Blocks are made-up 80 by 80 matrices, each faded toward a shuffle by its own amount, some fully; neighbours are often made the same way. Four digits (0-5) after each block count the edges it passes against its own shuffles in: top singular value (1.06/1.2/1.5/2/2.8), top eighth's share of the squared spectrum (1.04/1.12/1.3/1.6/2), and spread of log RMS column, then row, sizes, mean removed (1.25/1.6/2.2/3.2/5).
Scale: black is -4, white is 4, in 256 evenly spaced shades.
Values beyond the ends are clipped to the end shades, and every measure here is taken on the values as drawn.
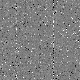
3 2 1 0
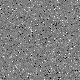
0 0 0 0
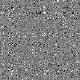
2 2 3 2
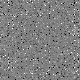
2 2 1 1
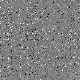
2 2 2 1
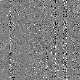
2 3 3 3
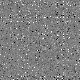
2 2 1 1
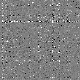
3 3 2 2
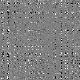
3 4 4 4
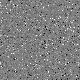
0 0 0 0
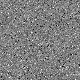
0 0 0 0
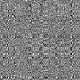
5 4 3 3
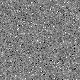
2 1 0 0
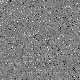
2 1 0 0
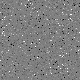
2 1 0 0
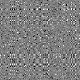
5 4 3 3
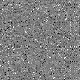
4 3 1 1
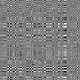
5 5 4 4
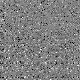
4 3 1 1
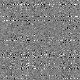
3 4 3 3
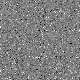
1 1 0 1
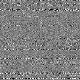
4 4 1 4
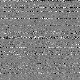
2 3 0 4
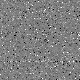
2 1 0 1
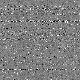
2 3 0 3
